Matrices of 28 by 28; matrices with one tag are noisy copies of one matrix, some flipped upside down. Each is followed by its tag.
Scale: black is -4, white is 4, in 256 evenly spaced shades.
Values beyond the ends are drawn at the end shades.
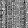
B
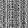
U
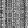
B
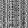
U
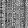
B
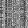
B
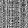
U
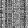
B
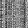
B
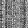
B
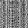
U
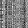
B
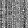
B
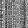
B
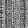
B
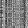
B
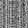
U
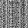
U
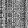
B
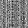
U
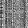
B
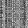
B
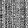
B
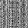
U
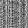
U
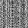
U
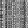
B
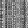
B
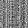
U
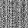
U
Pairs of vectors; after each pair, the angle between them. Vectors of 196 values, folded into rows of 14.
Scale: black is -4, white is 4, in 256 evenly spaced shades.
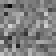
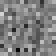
orthogonal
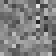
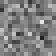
orthogonal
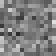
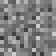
orthogonal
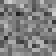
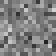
partly aligned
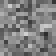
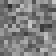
nearly opposite
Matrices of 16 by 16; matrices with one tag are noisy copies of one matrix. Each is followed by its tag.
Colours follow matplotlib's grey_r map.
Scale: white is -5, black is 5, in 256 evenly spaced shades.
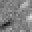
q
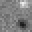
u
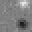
u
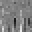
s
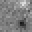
u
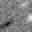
q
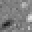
q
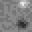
u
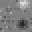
u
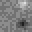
u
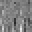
s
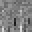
s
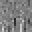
s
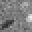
q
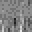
s
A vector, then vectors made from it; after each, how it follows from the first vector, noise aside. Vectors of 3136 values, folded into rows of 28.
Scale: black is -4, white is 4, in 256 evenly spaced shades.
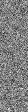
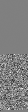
partly zeroed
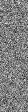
reversed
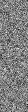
wrapped around
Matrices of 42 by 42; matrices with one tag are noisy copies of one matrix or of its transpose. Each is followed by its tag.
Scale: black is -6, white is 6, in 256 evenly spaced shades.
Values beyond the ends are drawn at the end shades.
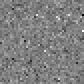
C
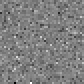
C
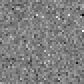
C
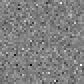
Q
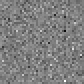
Q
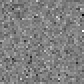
C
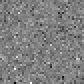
C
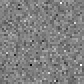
Q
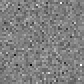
Q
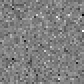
C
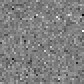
C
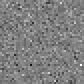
Q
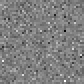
Q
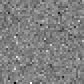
C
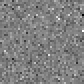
C
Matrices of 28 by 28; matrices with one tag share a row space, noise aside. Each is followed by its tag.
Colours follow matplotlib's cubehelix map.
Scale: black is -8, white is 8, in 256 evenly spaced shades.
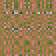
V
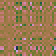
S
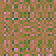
V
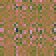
S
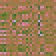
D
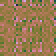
S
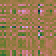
D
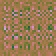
V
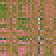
D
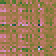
D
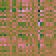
D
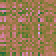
D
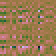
D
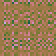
V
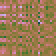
D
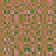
V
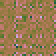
S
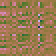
D
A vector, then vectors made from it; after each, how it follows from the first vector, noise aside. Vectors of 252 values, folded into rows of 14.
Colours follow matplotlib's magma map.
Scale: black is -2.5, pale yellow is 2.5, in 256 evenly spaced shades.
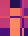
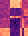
negated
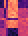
reversed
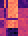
reversed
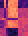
reversed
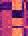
wrapped around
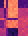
reversed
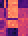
reversed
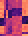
wrapped around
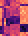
wrapped around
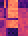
reversed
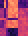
reversed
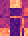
negated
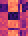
wrapped around
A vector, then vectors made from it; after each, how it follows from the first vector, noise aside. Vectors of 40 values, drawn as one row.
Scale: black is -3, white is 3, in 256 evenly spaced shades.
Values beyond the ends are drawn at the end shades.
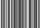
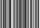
reversed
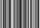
reversed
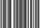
reversed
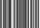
reversed
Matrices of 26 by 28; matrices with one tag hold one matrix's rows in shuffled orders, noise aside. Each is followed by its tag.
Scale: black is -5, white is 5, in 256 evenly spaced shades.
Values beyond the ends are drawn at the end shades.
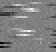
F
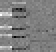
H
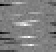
F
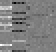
H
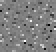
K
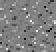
K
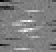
F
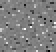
K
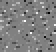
K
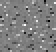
K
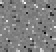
K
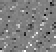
K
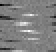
F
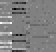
H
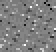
K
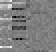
H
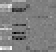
H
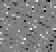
K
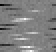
F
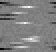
F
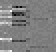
H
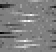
F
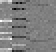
H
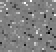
K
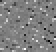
K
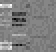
H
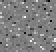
K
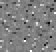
K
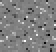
K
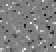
K
